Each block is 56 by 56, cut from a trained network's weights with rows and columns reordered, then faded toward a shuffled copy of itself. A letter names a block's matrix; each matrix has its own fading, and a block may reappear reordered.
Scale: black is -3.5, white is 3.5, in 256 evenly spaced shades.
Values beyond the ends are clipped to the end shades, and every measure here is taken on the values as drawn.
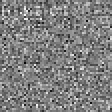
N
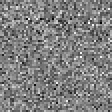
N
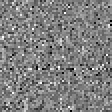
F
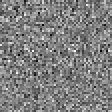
N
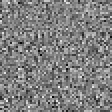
N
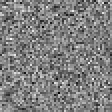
N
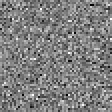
N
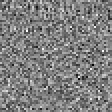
N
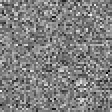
N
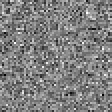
N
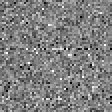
F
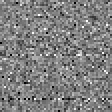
F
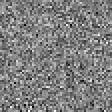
N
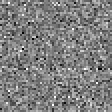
F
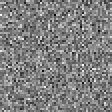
N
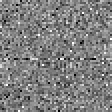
F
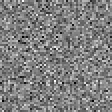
N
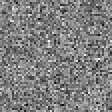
N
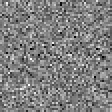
N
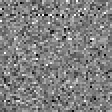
F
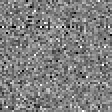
F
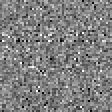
F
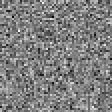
N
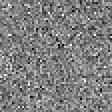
F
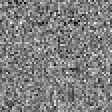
N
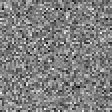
N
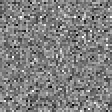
F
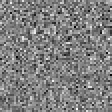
N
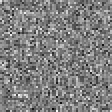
N
